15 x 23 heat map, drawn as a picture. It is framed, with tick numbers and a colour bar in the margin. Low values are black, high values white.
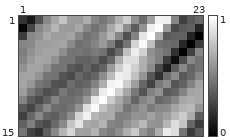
No overall slope runs across the table. The values follow a bell shape. No lone cell stands out from its neighbours. The grain runs diagonally up to the right.
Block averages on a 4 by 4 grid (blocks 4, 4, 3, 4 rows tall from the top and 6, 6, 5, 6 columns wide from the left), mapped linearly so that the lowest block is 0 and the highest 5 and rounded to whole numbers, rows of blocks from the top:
2341 | 3150 | 1432 | 1533
